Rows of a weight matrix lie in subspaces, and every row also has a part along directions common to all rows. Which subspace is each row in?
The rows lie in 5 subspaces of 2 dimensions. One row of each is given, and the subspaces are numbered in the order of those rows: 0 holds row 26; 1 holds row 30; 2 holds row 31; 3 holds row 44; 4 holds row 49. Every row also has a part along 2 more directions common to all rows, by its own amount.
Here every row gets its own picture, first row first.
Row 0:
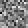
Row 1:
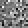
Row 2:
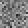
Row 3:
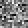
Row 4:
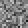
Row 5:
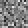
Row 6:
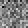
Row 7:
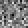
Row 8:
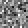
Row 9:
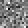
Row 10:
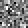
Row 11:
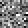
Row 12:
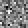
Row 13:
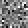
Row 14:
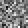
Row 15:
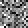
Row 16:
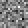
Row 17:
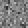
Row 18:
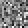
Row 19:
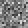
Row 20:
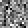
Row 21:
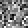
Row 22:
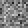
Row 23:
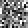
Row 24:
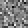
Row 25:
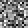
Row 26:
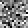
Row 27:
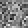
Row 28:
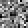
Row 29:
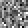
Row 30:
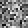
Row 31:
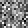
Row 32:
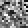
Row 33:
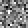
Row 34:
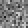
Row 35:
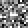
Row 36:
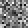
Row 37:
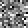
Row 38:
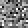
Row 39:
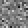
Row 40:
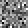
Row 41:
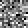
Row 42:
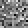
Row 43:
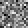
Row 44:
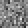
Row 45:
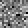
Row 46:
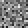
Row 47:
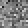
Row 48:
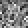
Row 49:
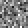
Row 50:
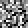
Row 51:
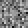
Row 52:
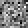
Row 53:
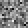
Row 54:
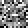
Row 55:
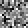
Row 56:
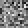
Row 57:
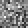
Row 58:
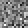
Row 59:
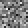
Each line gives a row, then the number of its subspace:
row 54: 1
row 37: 0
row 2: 0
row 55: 0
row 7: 1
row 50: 3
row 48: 1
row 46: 4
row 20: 3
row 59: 0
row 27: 1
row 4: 3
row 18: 4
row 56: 2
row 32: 2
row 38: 1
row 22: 2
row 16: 4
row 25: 4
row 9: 3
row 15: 2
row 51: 4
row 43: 2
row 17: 3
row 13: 2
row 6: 1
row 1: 1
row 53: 0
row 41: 0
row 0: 4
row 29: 4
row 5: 4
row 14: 3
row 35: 0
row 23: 2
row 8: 4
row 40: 2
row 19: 2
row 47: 1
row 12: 3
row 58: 4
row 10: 3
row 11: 0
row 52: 2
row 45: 0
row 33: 3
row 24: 4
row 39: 2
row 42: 1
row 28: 0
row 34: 3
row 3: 1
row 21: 1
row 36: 2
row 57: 3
